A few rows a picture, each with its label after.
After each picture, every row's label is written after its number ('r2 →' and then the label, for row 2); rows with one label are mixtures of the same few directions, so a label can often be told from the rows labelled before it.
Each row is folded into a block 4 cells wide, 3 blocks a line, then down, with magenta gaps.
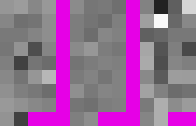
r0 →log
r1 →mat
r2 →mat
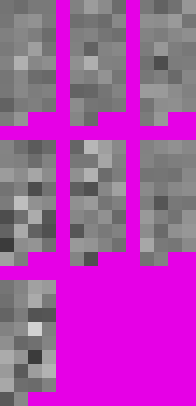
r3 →log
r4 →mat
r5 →mat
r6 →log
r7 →mat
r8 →log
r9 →log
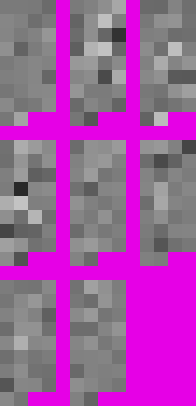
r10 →log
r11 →log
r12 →log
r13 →mat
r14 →mat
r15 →mat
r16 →log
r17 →mat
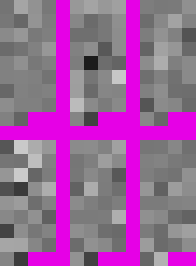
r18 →mat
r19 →log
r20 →log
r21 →mat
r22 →log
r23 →log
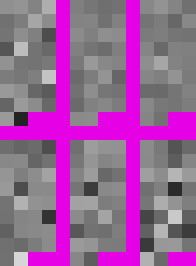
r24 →log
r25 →log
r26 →mat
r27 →log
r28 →mat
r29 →log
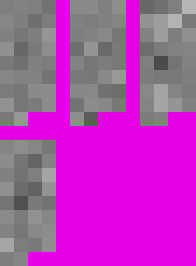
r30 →log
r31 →log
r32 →mat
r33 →log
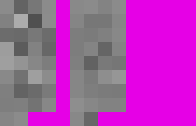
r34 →mat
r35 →log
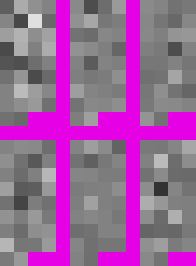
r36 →mat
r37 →mat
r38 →log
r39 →log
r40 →mat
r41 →mat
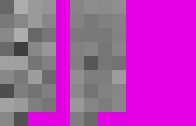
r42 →mat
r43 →log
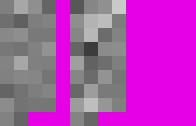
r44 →mat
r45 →mat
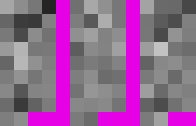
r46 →mat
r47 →mat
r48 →mat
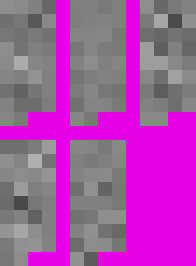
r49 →mat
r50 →log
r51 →mat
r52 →mat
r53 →log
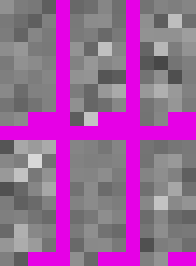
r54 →mat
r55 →log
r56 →mat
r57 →mat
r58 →log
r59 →log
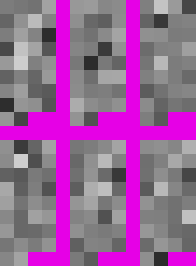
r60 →log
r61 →log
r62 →mat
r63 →mat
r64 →log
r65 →log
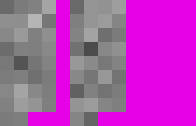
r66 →mat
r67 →mat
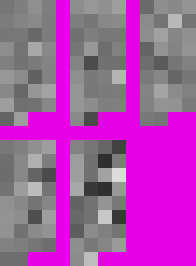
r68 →log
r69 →log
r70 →mat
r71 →log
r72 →log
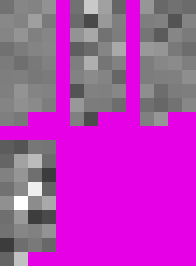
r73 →mat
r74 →mat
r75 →mat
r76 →log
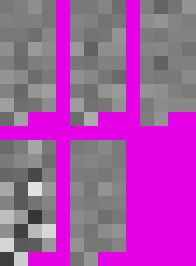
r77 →log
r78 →log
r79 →mat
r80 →log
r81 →log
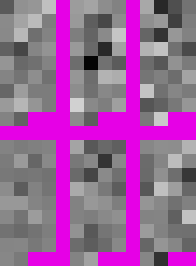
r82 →mat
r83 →log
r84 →mat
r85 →mat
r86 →mat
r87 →log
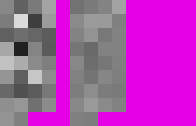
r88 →mat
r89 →mat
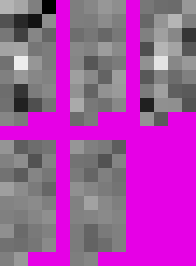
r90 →mat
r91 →log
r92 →log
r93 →mat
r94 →mat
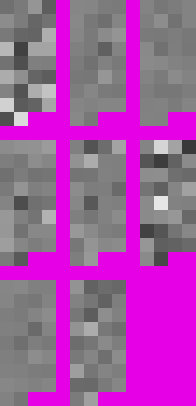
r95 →log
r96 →log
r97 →mat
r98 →log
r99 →mat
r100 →mat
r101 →log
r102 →mat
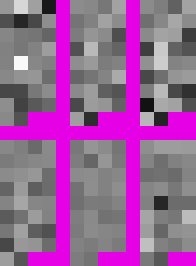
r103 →mat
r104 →log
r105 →log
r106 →log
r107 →mat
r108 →log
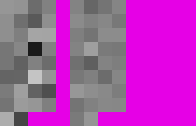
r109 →log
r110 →mat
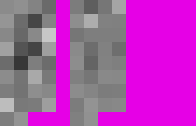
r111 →log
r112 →mat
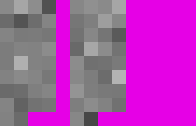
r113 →mat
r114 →log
